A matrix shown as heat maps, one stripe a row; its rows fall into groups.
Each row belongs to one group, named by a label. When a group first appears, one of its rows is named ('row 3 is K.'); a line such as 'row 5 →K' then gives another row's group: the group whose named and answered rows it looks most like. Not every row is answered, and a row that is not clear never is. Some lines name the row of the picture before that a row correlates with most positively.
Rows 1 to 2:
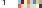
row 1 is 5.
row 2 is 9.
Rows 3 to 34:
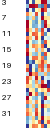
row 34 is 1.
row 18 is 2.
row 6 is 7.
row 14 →1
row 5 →2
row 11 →1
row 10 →9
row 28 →7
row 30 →7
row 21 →5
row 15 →9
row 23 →9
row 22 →7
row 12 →7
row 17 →1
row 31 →7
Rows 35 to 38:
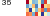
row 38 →7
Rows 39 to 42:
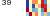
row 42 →5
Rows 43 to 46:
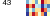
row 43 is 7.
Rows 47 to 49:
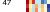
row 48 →9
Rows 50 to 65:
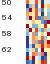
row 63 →1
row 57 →5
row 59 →1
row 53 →7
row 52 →5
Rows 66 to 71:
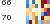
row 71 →5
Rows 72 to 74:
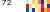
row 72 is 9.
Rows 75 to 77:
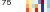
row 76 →7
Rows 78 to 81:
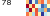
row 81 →7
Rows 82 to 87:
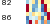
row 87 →5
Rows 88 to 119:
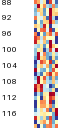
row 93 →2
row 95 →1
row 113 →1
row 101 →5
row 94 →7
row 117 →9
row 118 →1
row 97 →9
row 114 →1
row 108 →5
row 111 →2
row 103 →1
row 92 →9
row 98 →9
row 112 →2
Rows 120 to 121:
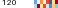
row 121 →5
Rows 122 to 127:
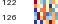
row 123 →7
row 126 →5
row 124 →1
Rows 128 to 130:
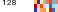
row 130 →1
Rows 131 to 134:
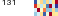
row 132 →9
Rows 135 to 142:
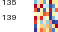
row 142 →1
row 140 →9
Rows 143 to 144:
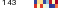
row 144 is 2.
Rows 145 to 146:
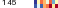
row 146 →2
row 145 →1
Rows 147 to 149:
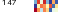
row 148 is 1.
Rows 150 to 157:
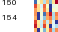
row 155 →9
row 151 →7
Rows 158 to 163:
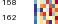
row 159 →1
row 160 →2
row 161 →1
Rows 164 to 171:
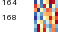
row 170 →5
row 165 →7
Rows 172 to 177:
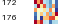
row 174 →9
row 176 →2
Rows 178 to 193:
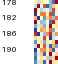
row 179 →5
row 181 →1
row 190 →1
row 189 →5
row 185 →1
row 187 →7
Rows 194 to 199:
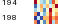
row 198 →2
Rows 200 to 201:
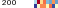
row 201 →1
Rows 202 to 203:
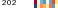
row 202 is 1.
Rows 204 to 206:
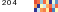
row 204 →7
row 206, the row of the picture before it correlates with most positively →203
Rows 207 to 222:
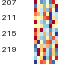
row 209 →9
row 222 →1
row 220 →5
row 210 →7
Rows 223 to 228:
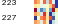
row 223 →9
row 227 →1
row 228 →7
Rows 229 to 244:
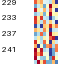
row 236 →7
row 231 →9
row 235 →2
